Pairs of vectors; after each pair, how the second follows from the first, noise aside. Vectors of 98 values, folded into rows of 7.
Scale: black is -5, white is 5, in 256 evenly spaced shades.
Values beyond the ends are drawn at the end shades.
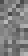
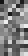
scaled up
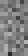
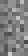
negated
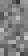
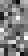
scaled up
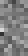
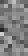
negated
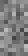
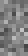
negated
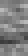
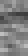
reversed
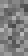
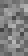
negated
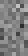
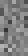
reversed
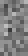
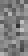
reversed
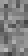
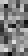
scaled up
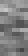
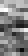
scaled up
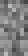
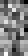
scaled up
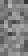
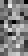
scaled up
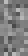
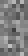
reversed
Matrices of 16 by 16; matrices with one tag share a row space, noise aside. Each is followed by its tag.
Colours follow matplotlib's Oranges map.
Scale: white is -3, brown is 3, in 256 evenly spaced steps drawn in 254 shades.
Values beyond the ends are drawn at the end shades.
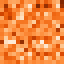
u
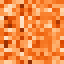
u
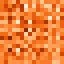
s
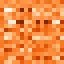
u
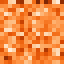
u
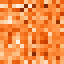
s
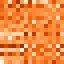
s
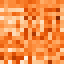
s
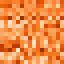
s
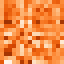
u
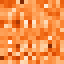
s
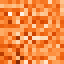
s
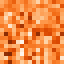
u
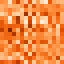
s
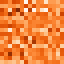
s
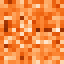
u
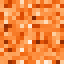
u
